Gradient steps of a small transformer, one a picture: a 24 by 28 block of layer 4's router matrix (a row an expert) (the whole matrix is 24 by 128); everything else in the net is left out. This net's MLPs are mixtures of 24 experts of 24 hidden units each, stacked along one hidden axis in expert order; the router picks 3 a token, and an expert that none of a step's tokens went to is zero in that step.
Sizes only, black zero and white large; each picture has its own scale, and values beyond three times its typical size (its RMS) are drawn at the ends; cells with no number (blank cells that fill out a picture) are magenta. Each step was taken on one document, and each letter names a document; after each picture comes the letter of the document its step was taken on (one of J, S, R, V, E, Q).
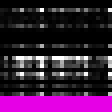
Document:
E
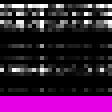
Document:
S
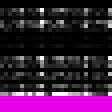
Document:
E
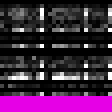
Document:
E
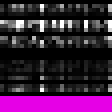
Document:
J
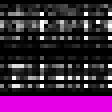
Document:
J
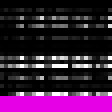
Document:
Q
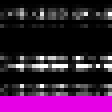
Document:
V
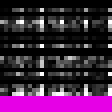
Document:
E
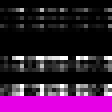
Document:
V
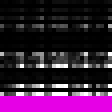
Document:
Q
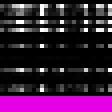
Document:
S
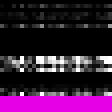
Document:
V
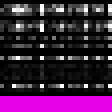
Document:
J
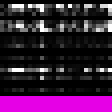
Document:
S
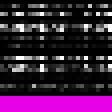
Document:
S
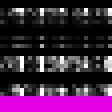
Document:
V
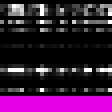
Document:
S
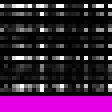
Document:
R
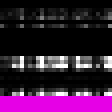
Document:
V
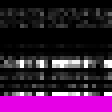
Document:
E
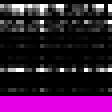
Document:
S
